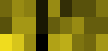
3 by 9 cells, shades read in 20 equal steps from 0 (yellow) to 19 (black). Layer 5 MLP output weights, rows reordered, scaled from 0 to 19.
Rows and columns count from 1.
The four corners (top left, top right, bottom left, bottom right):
10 9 0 6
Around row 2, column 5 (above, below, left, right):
7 5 17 9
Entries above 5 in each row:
9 9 5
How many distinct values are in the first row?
7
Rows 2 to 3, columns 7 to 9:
7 11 11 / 9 10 6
